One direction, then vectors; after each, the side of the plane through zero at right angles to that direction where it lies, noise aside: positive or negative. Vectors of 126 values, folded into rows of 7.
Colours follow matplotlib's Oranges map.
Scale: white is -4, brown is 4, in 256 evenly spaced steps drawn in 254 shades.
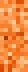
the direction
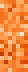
negative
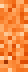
negative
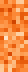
negative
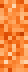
positive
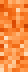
negative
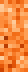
positive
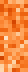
negative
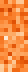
negative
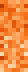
negative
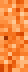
positive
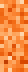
negative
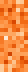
negative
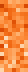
negative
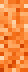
positive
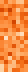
negative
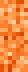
positive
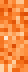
negative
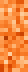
positive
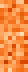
negative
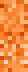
positive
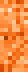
positive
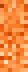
positive
